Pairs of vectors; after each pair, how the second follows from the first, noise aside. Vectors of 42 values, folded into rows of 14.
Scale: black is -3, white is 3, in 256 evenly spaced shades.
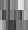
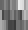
copied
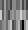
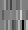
partly zeroed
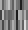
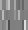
partly zeroed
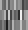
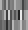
copied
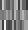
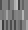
partly zeroed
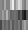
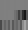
partly zeroed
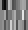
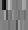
partly zeroed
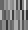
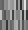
copied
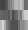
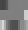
partly zeroed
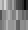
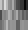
copied
